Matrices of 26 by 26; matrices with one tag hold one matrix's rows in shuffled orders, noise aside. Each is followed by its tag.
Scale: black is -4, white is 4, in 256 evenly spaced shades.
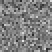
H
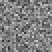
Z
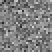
Z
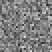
H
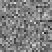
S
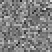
H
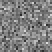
H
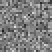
S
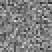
S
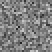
H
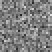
H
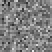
Z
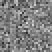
Z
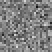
S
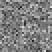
H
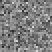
Z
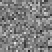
S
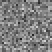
H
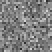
H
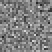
S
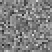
Z
